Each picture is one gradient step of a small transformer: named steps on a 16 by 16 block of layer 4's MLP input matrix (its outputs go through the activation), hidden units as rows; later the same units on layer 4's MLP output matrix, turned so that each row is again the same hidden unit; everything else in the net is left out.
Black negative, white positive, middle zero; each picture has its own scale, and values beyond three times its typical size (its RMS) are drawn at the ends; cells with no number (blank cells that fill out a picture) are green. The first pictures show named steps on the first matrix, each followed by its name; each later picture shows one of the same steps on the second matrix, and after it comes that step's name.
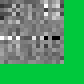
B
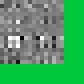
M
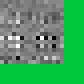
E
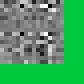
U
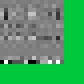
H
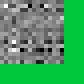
U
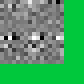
M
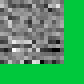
U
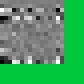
H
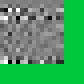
H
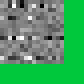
B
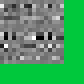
E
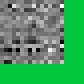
U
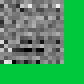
U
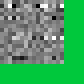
B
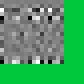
H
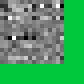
B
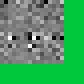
M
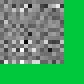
U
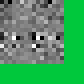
M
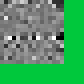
M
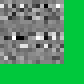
E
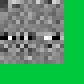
M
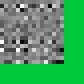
U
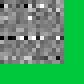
B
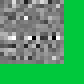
M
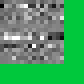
E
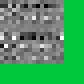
E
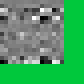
H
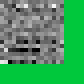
U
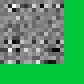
U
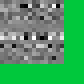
E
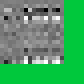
H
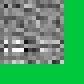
U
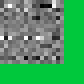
B
